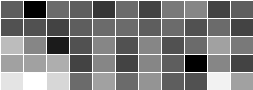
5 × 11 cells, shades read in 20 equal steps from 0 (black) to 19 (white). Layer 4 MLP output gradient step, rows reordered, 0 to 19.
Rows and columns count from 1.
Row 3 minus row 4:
2 -2 -11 1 0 1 0 -1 8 2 4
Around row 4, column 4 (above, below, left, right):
6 8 13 10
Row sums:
70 74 93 89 134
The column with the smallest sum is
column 9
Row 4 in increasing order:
0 5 5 5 7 10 10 10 12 12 13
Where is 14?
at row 3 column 1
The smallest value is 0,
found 2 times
